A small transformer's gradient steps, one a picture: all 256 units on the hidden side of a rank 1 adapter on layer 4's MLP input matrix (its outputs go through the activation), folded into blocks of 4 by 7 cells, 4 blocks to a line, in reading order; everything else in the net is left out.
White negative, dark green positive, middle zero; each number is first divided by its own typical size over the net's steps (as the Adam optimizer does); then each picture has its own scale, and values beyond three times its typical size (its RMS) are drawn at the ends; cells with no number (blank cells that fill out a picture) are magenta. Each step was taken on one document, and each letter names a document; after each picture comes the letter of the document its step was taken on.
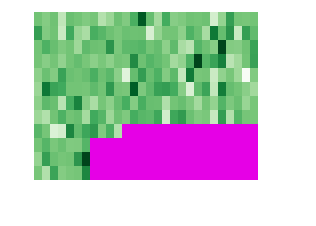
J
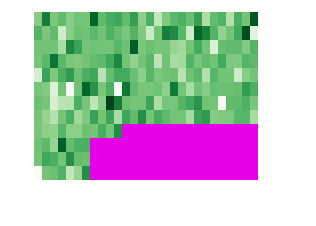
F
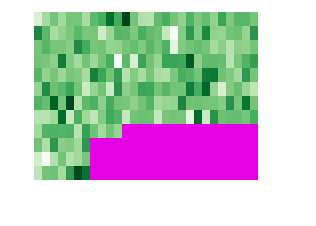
F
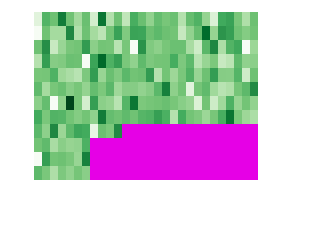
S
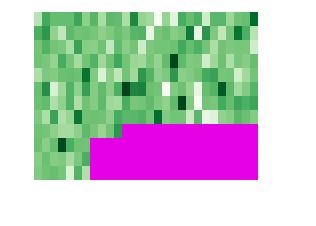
F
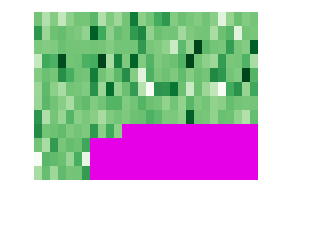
J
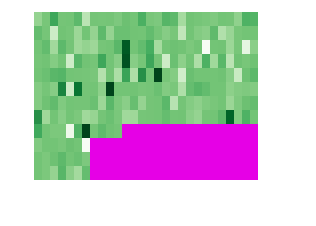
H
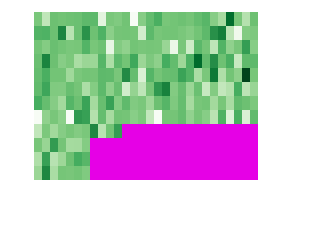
J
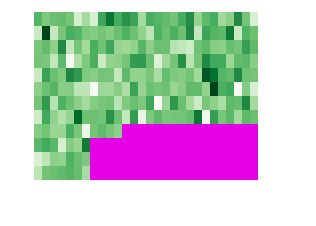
F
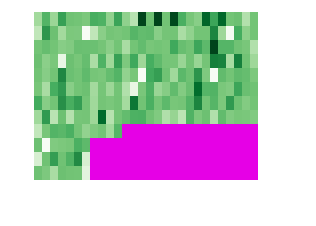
J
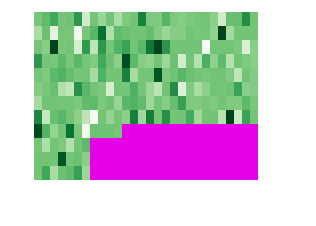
H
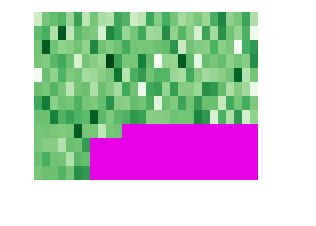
F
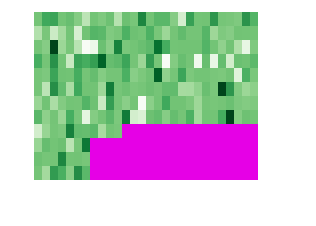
H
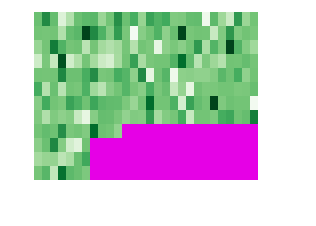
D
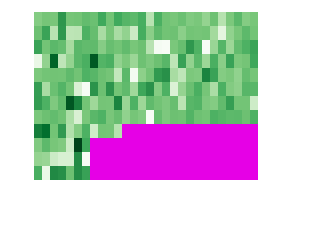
D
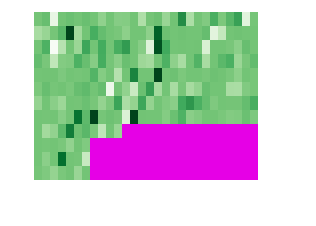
H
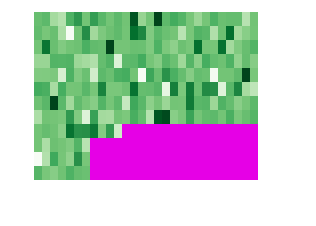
J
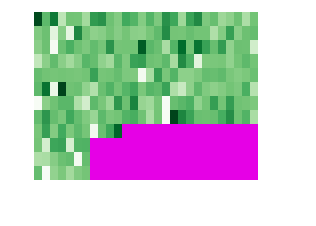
D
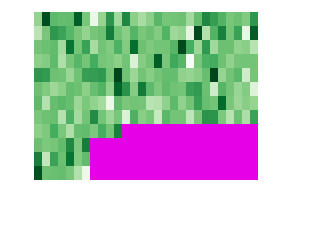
F
